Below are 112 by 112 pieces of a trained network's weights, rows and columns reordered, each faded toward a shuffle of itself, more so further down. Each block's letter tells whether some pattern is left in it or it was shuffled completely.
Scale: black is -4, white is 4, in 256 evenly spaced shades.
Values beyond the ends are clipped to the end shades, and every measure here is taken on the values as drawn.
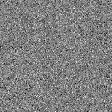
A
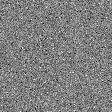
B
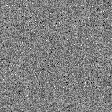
A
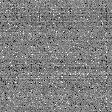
A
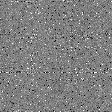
A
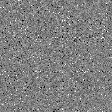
A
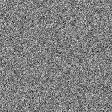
A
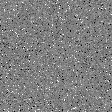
B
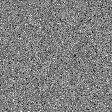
B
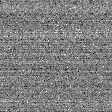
A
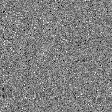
A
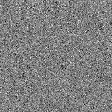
A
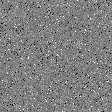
B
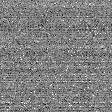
A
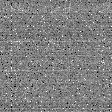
A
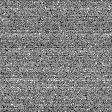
A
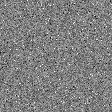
B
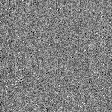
A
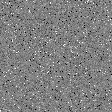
B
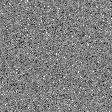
B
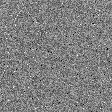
B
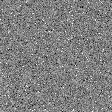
B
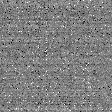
A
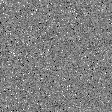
B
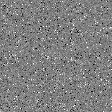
A
